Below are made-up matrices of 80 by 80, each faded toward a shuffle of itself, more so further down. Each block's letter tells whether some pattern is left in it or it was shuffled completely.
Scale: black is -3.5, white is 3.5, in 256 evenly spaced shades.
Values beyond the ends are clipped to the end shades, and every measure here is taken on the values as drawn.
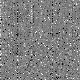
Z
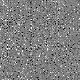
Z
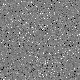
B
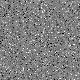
B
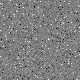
B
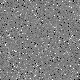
B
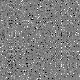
Z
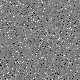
B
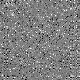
Z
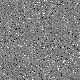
B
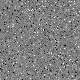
B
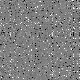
Z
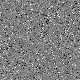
B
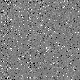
Z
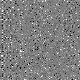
Z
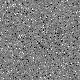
B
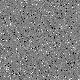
B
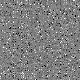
Z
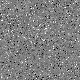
B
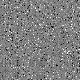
Z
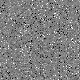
Z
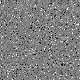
Z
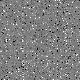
Z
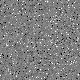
B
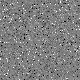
B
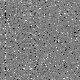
Z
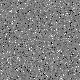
B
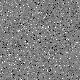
B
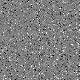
Z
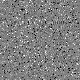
Z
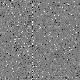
Z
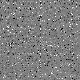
Z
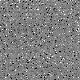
Z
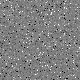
B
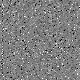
Z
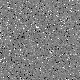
B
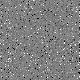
Z
